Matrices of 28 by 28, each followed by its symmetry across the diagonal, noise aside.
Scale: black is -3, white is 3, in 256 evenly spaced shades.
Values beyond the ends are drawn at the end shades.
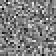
antisymmetric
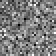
symmetric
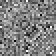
symmetric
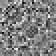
symmetric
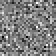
antisymmetric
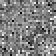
symmetric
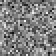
antisymmetric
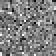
antisymmetric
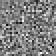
antisymmetric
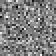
antisymmetric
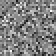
symmetric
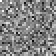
symmetric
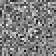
symmetric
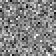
symmetric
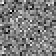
symmetric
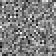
antisymmetric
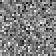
antisymmetric
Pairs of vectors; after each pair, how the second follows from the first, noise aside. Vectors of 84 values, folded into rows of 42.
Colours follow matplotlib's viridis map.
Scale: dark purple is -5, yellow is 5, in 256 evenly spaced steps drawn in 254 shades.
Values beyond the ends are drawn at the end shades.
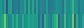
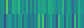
negated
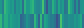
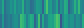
negated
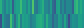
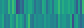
shuffled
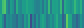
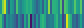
scaled up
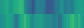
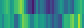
scaled up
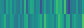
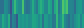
shuffled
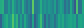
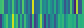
scaled up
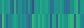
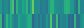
negated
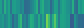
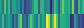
scaled up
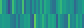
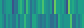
shuffled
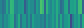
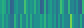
negated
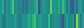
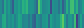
negated
